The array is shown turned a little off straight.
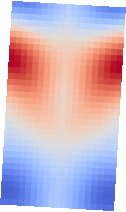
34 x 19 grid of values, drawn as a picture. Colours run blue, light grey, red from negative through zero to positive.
Stripes: none. Mirror symmetry: left to right. Lone odd cells: none.
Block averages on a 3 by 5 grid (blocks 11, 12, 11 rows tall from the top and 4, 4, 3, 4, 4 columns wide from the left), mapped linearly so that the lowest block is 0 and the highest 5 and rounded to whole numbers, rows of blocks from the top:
43334
55455
01210
